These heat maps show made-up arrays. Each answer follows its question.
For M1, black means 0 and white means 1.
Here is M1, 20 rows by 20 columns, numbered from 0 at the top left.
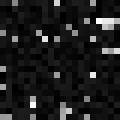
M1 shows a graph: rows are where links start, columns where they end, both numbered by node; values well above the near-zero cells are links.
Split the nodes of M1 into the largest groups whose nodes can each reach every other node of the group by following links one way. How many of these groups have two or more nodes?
0
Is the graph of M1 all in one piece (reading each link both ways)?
no
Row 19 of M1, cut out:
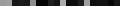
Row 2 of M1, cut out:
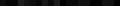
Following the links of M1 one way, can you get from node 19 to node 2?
yes
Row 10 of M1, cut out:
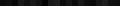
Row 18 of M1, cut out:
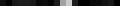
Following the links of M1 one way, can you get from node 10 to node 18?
no
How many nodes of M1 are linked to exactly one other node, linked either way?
2
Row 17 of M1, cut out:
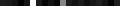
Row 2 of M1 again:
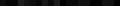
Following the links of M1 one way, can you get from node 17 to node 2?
yes
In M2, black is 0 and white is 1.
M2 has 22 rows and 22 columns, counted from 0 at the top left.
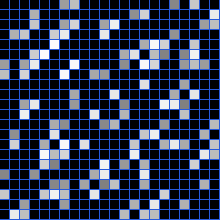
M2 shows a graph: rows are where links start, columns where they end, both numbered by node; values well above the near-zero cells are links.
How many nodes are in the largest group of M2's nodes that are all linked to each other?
4
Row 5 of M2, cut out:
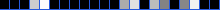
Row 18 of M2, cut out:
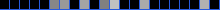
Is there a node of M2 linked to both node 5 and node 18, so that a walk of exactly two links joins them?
no
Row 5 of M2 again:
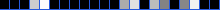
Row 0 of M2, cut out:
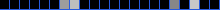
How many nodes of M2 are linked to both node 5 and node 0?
1
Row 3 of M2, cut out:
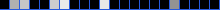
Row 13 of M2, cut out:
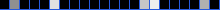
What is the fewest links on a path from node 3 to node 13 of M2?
2
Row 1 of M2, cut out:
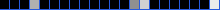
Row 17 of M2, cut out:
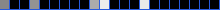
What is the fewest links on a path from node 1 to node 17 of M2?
2
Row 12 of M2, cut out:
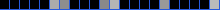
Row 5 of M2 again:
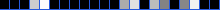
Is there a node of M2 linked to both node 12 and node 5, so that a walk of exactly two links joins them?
yes
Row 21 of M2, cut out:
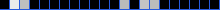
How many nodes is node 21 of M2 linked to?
5
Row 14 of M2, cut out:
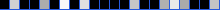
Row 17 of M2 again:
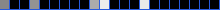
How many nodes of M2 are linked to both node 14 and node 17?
0
